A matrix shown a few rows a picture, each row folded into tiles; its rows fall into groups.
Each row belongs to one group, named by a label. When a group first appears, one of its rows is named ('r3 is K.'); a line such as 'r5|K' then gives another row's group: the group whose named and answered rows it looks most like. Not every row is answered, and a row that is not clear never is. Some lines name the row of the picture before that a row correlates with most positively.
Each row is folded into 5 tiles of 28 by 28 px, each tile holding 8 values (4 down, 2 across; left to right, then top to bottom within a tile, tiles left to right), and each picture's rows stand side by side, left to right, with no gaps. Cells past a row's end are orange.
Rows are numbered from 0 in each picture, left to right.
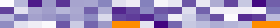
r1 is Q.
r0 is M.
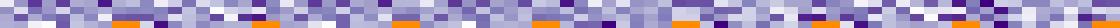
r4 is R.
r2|M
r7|Q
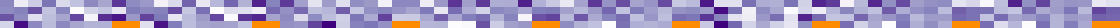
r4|M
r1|Q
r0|Q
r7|M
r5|Q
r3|M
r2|R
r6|M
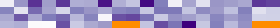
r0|M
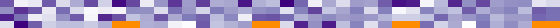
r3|M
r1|M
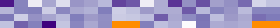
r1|M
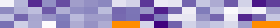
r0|M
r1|Q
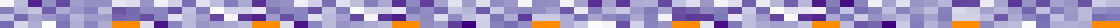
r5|Q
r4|M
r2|Q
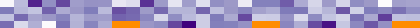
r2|R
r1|R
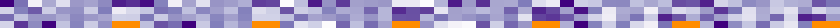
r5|Q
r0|R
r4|Q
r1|R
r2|M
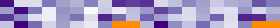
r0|Q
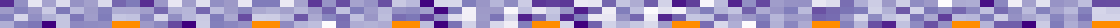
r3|Q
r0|R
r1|R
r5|M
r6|R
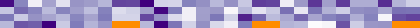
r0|R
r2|M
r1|Q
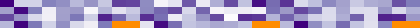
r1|Q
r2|Q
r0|Q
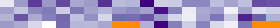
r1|Q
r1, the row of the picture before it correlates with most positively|0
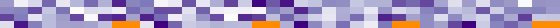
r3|R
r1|Q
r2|Q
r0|Q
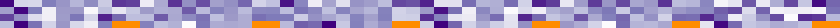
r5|Q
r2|R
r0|Q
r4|M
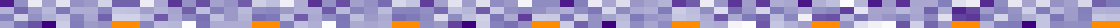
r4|R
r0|R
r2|M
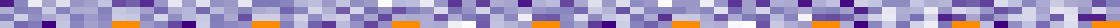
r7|Q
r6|Q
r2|R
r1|R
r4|R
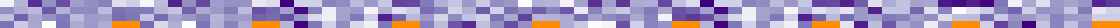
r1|M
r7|R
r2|Q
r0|M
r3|R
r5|Q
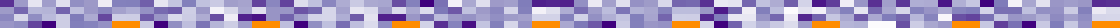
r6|M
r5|Q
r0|R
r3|R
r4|R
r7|R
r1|Q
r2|Q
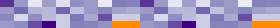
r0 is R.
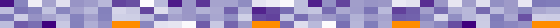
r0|R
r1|M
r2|M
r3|R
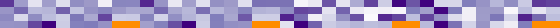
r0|R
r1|R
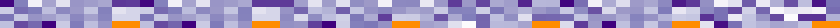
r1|R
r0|R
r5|Q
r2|R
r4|R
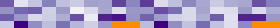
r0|Q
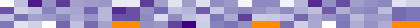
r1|R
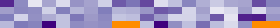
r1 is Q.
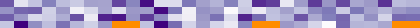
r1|Q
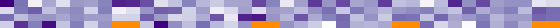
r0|R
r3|M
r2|M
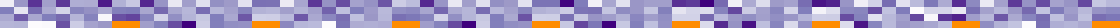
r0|M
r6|Q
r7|M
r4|R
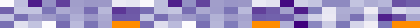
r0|M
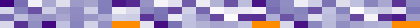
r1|Q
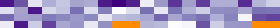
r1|M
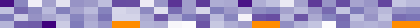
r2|M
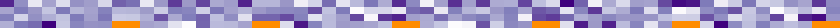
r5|Q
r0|R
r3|M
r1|M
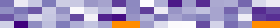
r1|M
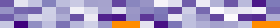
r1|Q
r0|Q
